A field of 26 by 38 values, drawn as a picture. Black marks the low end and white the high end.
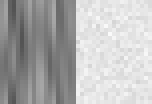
The table splits into one row of 2 panels. Panel 1,1: middling, streaked downward. Panel 1,2: very high, fine-grained, faint in contrast.
